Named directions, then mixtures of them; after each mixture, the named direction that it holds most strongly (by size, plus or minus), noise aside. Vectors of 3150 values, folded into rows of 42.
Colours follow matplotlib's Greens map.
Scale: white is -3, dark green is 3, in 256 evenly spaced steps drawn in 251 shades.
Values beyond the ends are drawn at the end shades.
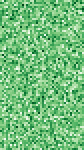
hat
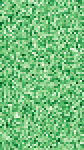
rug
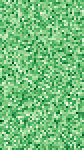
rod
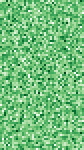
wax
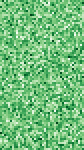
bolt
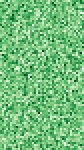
hat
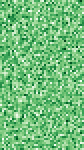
wax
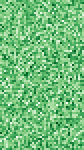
bolt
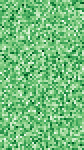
hat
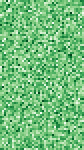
wax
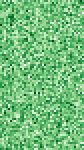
wax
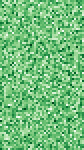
rod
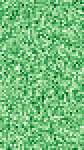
hat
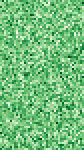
bolt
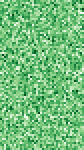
hat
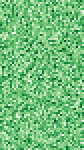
rod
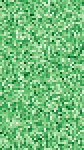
bolt
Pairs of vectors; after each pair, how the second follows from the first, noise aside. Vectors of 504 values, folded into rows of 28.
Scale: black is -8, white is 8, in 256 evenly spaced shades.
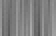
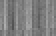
wrapped around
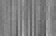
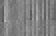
wrapped around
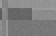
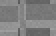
wrapped around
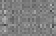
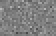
shuffled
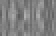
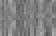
wrapped around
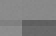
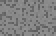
shuffled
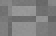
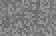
shuffled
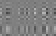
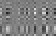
scaled up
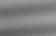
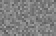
shuffled
